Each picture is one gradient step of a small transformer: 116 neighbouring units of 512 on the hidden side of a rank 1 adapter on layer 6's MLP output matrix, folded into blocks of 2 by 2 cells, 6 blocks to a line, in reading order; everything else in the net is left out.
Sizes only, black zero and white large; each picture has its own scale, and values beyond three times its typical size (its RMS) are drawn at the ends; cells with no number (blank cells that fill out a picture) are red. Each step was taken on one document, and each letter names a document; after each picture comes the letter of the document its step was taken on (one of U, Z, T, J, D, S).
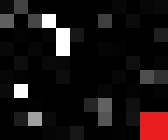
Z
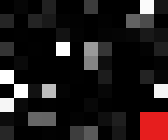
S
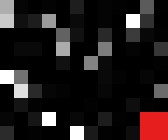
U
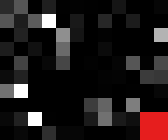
Z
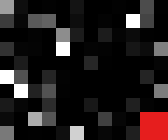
U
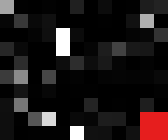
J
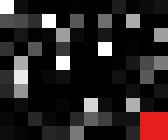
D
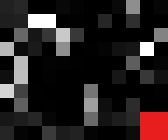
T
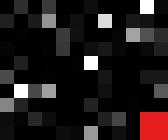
S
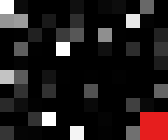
U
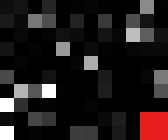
S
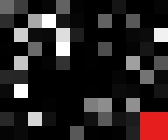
Z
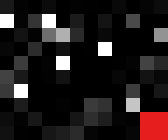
D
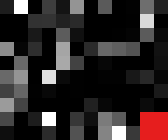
J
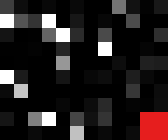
D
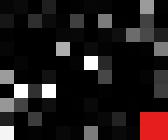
S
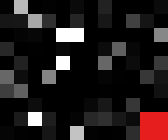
Z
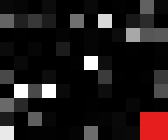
S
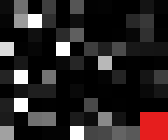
J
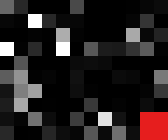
J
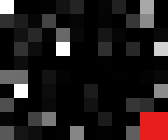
U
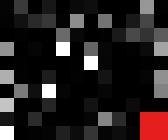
S
